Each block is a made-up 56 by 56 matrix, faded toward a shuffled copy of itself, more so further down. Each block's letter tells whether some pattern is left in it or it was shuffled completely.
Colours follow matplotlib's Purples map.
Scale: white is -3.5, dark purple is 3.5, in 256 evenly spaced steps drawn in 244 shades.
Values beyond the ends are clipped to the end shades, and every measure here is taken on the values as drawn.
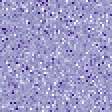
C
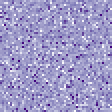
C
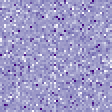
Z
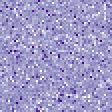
C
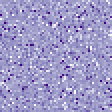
C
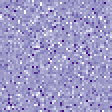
Z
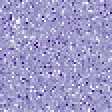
C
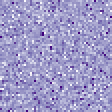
C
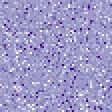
Z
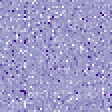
Z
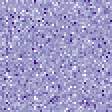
Z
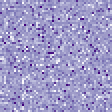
C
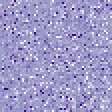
Z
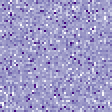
Z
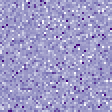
C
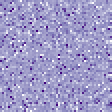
Z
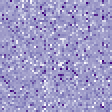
Z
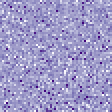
Z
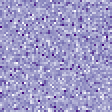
C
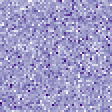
C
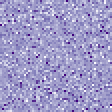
Z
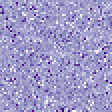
C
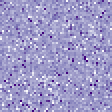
C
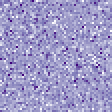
C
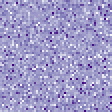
C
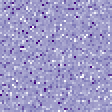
C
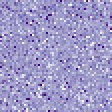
C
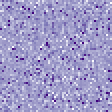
Z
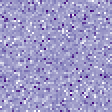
C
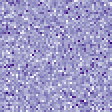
Z
